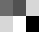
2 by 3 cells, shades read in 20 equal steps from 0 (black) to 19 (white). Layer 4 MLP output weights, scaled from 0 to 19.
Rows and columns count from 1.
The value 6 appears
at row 1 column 2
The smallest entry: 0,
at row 2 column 3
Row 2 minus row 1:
8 13 -16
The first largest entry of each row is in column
3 2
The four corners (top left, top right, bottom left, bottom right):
8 16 16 0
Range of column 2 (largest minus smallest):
13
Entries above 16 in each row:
0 1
